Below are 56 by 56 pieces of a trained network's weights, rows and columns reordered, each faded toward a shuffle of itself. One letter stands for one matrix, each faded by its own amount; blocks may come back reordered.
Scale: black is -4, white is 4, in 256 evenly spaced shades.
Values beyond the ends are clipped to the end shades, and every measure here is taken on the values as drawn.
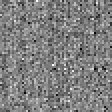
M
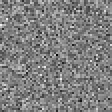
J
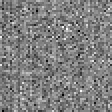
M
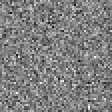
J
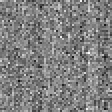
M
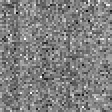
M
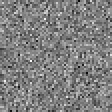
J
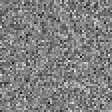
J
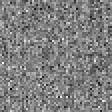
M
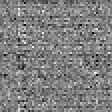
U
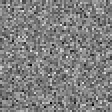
J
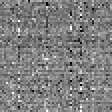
U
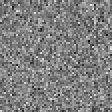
J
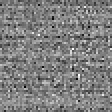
U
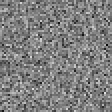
J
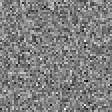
J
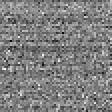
U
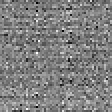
U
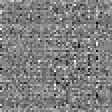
U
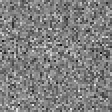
J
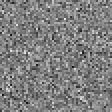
J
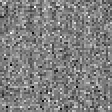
M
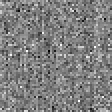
M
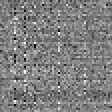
U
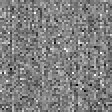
M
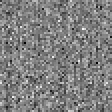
M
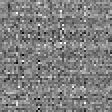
U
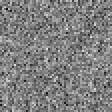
J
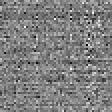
U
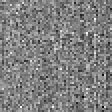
M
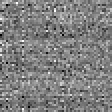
U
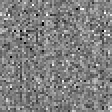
M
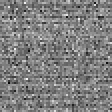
U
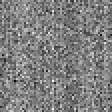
M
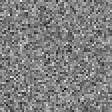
J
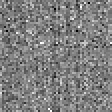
M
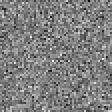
J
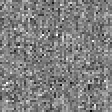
M
